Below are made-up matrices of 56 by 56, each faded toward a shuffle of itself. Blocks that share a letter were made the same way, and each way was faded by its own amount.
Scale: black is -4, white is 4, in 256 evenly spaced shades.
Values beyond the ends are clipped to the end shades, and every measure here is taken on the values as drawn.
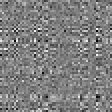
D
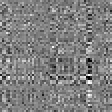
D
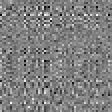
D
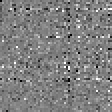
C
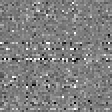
C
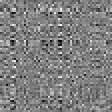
D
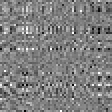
D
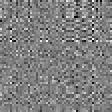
D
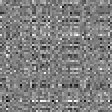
D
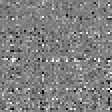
C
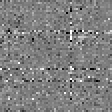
C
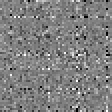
C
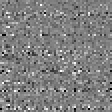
C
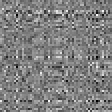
D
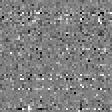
C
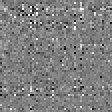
C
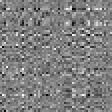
D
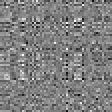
D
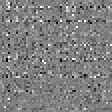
C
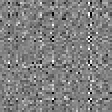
D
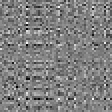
D
